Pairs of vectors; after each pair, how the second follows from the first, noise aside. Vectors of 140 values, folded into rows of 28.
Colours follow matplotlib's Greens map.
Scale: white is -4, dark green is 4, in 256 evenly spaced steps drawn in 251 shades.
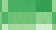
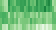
copied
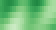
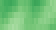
shrunk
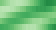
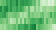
negated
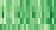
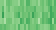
shrunk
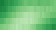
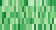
shuffled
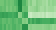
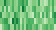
shuffled
